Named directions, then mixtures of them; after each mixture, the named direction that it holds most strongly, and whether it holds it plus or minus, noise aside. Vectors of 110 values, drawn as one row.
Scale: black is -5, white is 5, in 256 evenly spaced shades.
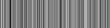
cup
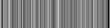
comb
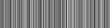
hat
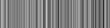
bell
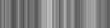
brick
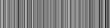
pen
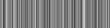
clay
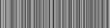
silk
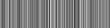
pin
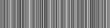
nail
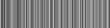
silk, minus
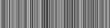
pin, plus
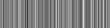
clay, plus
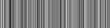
cup, plus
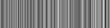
bell, minus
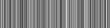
cup, plus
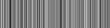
cup, plus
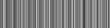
clay, minus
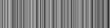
comb, plus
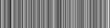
comb, minus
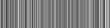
pen, minus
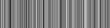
cup, plus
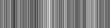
brick, plus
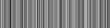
cup, plus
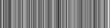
comb, minus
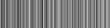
silk, minus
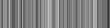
comb, plus
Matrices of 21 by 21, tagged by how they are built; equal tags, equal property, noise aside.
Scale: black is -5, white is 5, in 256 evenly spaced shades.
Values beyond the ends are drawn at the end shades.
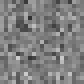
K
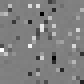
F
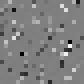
F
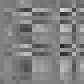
K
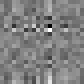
K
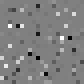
F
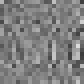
K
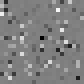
F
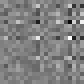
K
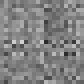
K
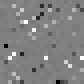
F
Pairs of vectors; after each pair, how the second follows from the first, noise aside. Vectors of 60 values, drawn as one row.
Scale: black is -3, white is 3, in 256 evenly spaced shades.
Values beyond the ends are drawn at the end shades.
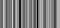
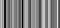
wrapped around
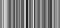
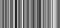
wrapped around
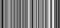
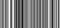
wrapped around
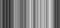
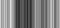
wrapped around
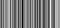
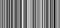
wrapped around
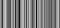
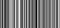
sign-scrambled
